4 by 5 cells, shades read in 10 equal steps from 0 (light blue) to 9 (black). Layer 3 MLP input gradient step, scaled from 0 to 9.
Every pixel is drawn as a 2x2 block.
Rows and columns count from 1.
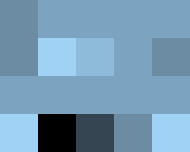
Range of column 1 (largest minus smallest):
3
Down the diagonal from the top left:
3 0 2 3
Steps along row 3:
same same same same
